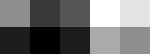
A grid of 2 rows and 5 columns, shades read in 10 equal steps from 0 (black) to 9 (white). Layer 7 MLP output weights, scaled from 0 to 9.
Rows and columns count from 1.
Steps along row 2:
down up up down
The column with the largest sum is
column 4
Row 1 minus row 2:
4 2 2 3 3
